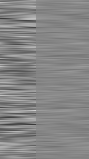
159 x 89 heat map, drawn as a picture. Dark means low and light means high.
A vertical seam about 40% of the way across splits the table, and the right part is calmer. The grain runs across in streaks. There is no overall slope. A few values lie far out on both sides of the bulk.
